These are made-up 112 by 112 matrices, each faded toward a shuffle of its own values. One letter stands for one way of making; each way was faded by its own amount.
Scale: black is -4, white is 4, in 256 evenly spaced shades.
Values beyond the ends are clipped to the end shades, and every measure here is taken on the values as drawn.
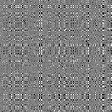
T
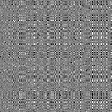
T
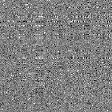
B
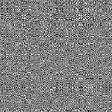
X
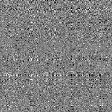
B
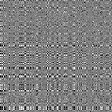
T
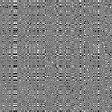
T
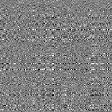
X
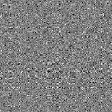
B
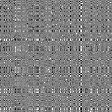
T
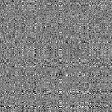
X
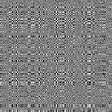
T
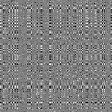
T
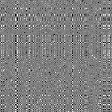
T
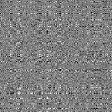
X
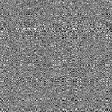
X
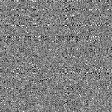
B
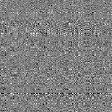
X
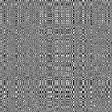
T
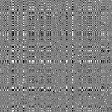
T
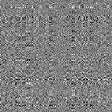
X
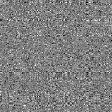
B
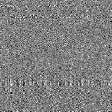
B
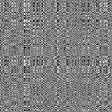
T
